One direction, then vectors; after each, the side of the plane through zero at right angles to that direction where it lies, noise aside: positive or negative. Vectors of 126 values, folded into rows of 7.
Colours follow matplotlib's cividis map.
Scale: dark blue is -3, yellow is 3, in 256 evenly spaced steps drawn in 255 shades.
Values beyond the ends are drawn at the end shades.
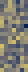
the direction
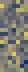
negative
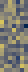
positive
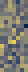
positive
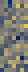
negative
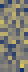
positive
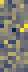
negative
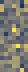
negative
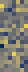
negative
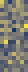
negative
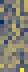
negative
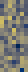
positive
